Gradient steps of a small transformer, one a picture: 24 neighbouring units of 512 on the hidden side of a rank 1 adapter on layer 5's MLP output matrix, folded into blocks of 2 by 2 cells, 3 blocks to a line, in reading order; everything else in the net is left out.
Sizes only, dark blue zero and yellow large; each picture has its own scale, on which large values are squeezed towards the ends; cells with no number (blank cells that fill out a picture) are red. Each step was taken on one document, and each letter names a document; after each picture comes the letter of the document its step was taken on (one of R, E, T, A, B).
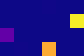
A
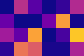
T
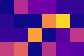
T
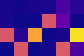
T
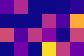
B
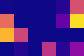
A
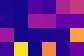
T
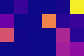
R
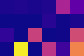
T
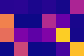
R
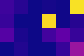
R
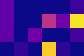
A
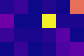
R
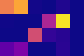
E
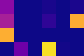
A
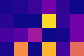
T
